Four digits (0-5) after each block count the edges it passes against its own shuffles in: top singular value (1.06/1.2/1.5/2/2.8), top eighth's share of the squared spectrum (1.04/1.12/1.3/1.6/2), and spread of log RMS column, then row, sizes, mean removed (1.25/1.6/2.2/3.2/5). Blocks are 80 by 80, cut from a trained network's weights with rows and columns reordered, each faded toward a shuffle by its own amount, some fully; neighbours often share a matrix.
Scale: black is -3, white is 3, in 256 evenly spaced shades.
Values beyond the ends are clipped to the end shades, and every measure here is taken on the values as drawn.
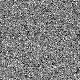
0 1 0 0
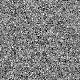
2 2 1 0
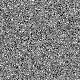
0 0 0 0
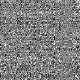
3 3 3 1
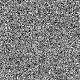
2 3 1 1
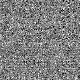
2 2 2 1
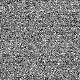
2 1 1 0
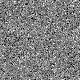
0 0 0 0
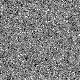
0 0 0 0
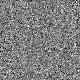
0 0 0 0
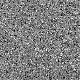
0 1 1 0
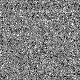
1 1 0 0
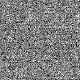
2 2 2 0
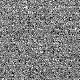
2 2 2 0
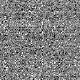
2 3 3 1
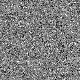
1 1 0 0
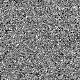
1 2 1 0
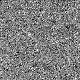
0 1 1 0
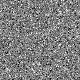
0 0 1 0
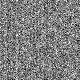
2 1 0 0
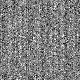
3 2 0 1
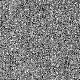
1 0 0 0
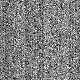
2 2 0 1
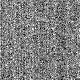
2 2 0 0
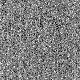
1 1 0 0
